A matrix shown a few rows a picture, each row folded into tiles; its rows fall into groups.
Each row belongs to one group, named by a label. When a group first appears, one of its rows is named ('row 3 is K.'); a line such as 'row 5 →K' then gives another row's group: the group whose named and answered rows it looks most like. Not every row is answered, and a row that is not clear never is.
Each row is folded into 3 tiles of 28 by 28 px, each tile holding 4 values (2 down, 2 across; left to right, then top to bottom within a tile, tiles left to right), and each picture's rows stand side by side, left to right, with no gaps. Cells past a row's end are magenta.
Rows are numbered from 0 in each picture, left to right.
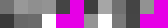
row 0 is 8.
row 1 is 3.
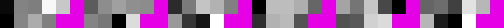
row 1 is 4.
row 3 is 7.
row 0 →7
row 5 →4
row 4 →8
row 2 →4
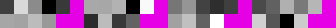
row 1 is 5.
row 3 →4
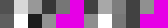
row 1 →3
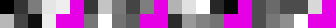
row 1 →3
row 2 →8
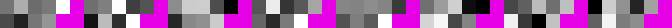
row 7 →3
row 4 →8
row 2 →8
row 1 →8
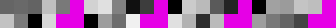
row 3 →7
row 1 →8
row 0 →4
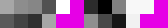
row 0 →5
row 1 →4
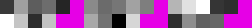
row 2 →8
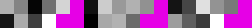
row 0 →5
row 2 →4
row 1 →7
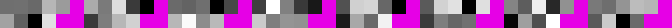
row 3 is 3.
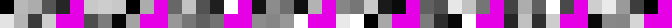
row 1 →5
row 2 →5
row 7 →8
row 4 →3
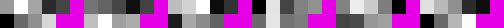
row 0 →8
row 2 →8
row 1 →3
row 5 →8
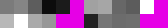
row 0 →3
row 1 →5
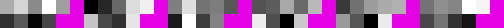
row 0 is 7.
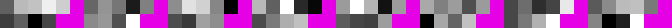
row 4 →5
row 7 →4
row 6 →5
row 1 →5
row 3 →8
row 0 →7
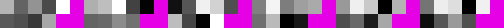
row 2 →4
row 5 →5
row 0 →5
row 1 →8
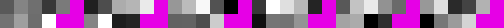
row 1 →7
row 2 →8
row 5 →5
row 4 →7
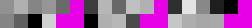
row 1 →7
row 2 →3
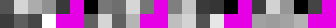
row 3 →3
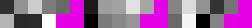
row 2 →3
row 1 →7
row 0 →4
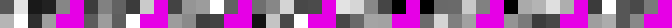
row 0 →3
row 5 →7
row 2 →7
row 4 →8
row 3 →8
